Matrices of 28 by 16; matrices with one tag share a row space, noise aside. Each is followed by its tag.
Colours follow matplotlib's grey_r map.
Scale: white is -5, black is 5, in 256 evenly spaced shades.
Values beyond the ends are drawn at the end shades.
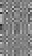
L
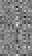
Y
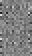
L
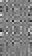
L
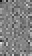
L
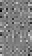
L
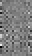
L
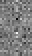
Y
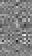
Y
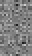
Y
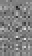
Y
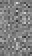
Y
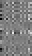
L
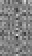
Y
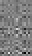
Y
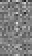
Y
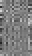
L
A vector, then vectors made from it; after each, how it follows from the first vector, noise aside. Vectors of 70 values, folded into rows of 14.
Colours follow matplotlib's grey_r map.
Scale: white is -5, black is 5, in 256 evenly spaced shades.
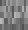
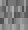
negated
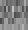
negated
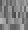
sign-scrambled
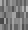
sign-scrambled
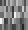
scaled up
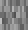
sign-scrambled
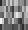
scaled up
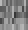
negated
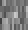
sign-scrambled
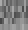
negated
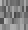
negated
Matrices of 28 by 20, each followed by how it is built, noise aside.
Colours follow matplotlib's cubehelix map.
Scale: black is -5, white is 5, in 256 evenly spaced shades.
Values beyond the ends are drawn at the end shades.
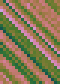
Toeplitz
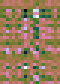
low rank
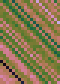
Toeplitz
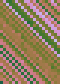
Toeplitz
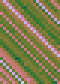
Toeplitz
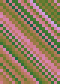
Toeplitz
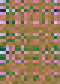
low rank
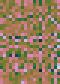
low rank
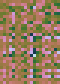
low rank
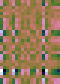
low rank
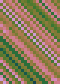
Toeplitz
